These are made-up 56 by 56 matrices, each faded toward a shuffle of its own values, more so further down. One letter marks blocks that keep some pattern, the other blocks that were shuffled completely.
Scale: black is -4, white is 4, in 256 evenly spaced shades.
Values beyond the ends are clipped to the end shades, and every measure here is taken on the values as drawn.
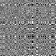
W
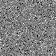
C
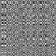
W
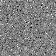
C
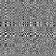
W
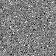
C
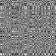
W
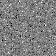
C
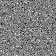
C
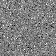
C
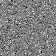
C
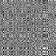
W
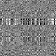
W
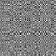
W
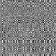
W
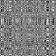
W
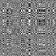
W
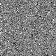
C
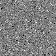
C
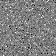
C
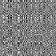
W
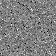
C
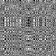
W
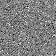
C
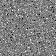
C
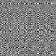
W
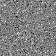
C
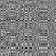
W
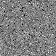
C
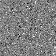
C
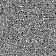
C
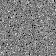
C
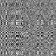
W
